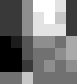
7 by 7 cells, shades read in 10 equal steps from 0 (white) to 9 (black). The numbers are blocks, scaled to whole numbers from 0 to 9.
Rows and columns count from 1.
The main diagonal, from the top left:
7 7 4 4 5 5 5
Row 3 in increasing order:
1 1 1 4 7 7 7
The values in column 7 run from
3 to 7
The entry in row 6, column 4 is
5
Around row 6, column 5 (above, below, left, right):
5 5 5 5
